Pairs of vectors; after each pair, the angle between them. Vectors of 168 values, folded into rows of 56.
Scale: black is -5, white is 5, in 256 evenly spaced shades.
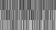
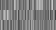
orthogonal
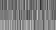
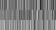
nearly parallel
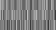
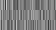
partly aligned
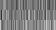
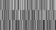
partly opposed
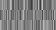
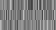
nearly parallel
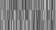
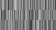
partly opposed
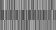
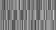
orthogonal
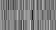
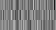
partly opposed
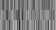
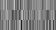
partly opposed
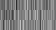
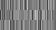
partly aligned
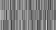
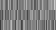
partly opposed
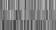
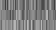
nearly opposite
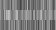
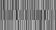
partly opposed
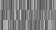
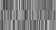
partly aligned
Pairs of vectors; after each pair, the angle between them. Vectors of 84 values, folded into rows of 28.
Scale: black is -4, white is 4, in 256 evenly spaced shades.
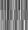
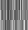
nearly parallel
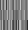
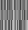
nearly opposite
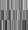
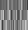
nearly opposite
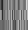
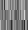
orthogonal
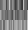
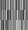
orthogonal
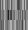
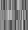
nearly opposite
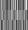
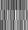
orthogonal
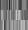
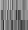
nearly opposite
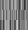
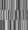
partly aligned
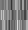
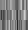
nearly opposite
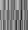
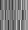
partly opposed
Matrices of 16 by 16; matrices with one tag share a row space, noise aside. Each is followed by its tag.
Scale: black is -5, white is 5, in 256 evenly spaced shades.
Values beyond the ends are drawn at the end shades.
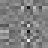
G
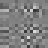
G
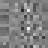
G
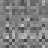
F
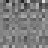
F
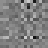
G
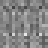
F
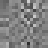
G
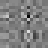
G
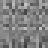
F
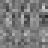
F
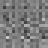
F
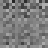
F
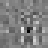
G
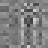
G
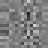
G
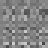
F
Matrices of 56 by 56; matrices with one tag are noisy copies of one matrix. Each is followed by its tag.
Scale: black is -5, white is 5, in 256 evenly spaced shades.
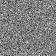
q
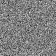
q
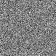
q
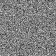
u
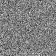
q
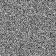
u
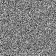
q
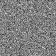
u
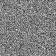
u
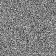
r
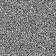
u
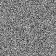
r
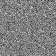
u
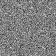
u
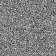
r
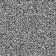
u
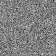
r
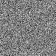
q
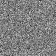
q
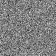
q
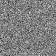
q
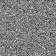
u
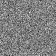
q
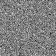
u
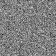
u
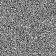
r
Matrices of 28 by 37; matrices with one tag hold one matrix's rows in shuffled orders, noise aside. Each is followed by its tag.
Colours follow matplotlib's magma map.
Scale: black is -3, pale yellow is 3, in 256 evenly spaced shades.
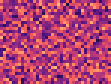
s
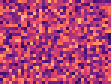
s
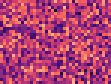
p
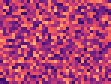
s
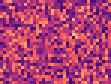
p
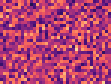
p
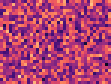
s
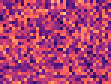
p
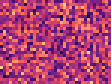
p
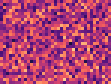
p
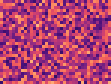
s
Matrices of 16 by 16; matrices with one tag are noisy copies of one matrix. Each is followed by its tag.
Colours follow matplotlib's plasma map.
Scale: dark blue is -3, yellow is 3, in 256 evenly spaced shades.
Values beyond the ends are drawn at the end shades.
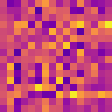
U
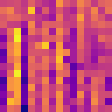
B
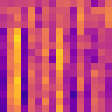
B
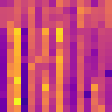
B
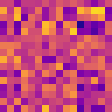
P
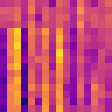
B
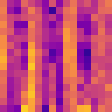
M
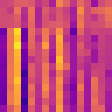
B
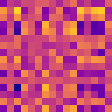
P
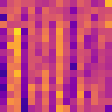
B
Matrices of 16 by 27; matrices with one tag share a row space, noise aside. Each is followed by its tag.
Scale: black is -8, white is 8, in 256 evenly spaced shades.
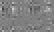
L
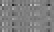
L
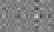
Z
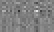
Z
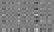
Z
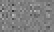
L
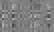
L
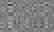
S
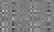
L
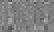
S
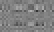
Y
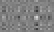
Z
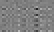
Z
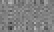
S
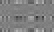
Y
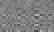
Z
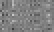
L
